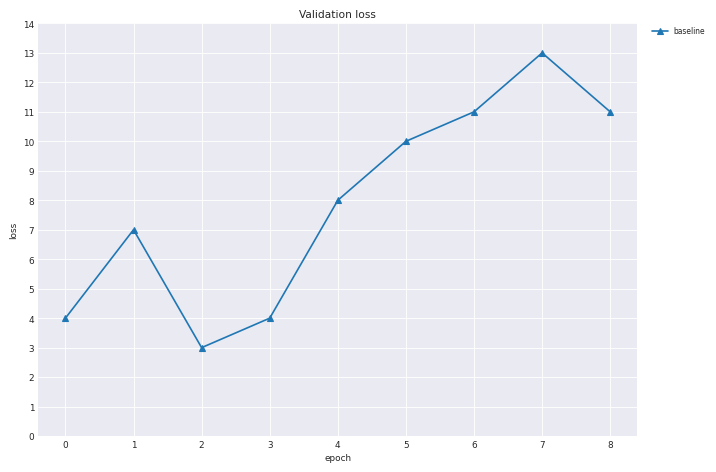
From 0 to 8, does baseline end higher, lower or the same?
higher
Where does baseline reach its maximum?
7
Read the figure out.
Title: Validation loss
x-axis: epoch, ticks 0 1 2 3 4 5 6 7 8
y-axis: loss, ticks 0 1 2 3 4 5 6 7 8 9 10 11 12 13 14
Legend: baseline
Values:
baseline: 4 7 3 4 8 10 11 13 11
